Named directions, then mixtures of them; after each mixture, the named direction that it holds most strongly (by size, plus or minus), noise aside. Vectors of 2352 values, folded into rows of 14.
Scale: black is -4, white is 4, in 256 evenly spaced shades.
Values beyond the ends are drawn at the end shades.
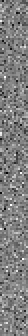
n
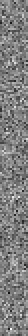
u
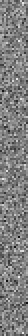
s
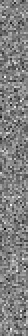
u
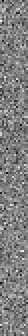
n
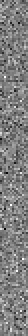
n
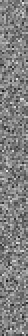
s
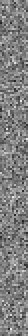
u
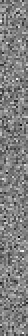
s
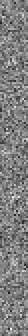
u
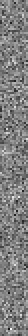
u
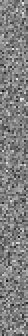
s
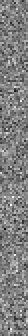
u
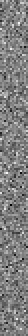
n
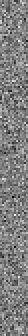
s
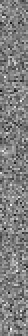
u
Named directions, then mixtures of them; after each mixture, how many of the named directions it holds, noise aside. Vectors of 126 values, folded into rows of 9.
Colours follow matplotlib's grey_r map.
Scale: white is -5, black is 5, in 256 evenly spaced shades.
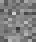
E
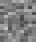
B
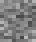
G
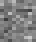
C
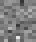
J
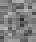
one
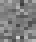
two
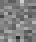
two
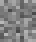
three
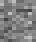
one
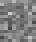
two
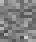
two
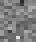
one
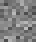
two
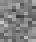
one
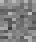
three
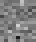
one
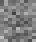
two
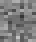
three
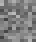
three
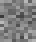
one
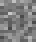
two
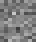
one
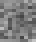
two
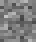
two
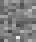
two
